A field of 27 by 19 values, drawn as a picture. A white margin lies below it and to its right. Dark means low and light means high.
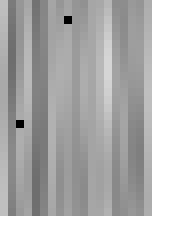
Histogram: skewed, a long tail of low values. Average level on the scale: 60%. Grain: streaks running down. Lone odd cells: 2, each lower than its neighbours.
